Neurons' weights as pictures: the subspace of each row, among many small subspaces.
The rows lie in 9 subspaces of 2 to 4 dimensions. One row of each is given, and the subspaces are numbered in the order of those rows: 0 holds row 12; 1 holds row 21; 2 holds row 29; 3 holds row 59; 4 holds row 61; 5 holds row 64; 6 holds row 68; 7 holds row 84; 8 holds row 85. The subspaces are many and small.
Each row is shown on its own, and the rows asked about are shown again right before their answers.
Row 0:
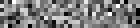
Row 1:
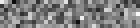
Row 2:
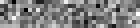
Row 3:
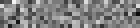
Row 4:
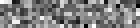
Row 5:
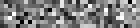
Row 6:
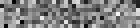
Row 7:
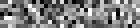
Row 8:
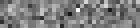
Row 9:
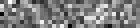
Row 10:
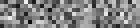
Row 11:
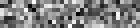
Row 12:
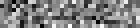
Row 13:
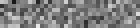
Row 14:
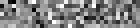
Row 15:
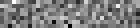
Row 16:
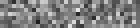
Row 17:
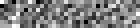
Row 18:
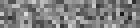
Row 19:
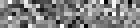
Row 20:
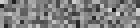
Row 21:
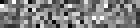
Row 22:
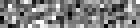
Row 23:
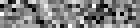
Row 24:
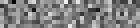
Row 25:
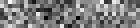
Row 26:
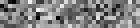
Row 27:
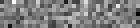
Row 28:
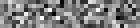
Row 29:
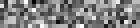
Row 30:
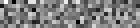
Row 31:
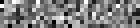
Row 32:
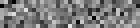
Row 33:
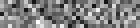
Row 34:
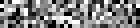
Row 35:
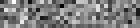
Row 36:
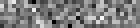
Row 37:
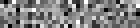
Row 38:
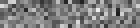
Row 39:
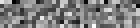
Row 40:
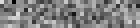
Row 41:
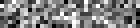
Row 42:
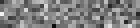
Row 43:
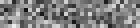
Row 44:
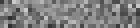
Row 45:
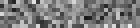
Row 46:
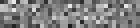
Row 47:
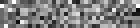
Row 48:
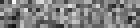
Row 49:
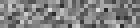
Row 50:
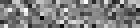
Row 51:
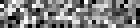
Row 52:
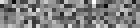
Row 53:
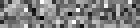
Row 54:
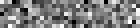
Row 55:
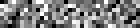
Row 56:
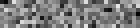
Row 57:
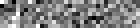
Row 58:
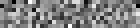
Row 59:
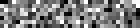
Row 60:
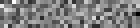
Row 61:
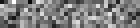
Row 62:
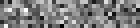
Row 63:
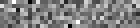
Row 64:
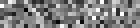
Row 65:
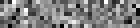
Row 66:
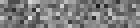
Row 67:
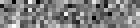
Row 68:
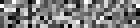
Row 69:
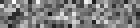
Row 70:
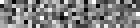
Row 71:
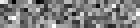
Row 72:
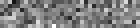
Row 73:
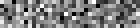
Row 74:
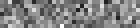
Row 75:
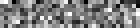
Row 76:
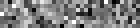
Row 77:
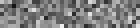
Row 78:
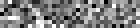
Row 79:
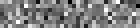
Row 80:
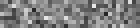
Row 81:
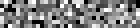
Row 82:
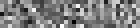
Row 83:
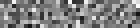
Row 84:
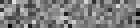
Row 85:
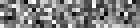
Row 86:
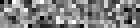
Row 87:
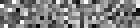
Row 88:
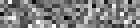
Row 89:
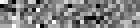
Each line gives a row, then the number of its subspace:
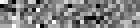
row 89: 4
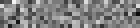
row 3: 6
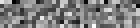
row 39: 3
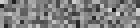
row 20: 5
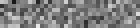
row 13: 4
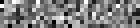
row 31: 7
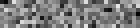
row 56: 3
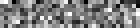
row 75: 3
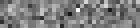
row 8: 2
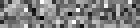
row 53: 2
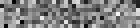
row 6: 5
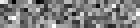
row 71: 4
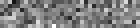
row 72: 8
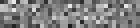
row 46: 1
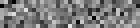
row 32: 5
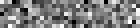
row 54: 6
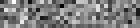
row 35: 2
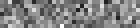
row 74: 7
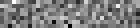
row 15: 7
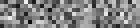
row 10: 8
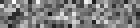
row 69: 0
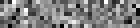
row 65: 6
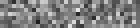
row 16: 6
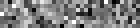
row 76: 6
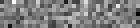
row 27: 7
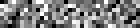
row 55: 4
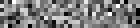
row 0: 7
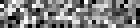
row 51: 8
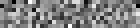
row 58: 6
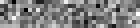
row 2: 4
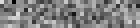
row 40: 1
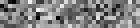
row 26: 2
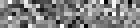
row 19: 2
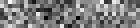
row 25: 2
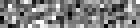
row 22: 2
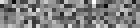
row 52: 8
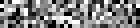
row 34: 7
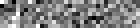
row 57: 4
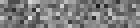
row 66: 2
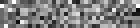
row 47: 5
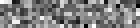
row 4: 3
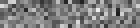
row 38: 5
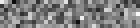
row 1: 3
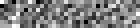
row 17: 4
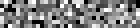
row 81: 2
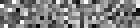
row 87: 5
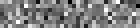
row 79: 2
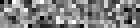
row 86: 2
